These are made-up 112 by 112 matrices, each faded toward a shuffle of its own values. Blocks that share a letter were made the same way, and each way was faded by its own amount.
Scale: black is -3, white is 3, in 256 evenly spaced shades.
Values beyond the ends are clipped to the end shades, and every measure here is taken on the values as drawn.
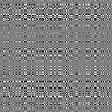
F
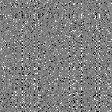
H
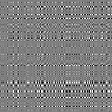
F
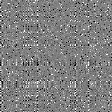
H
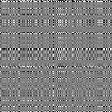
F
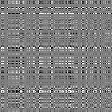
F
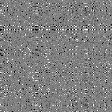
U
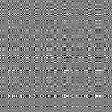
F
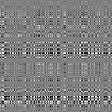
F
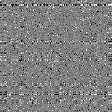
U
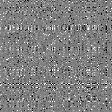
U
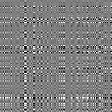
F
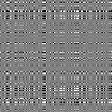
F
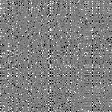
H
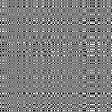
F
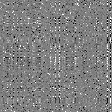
H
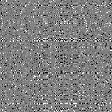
U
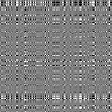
F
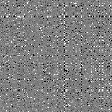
H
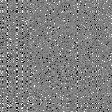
H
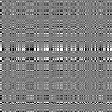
F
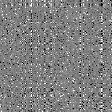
H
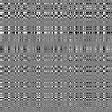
F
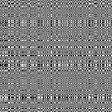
F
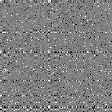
U
